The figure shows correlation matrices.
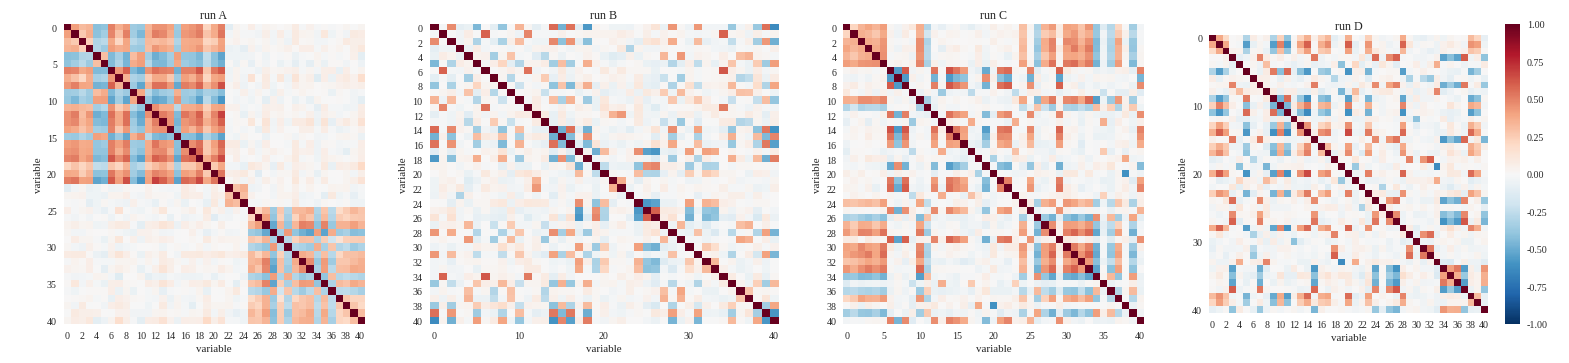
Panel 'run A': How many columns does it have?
41
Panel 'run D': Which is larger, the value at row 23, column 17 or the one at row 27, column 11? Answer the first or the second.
the first
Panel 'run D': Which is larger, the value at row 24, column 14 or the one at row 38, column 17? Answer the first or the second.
the second
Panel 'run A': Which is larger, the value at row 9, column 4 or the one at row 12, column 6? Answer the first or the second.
the second
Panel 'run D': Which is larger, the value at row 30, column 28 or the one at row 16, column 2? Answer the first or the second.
the second
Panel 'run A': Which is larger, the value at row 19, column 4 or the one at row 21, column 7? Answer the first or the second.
the second
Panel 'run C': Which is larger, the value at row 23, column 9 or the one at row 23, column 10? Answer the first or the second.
the second
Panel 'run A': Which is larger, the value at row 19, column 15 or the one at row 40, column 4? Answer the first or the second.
the second
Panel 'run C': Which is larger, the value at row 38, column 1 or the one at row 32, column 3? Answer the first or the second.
the second
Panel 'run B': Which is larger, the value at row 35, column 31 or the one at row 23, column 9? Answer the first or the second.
the second
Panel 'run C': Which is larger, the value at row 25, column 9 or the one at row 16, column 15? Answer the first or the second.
the second
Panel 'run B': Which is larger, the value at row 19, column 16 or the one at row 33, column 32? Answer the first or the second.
the second
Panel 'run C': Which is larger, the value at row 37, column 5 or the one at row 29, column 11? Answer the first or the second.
the first
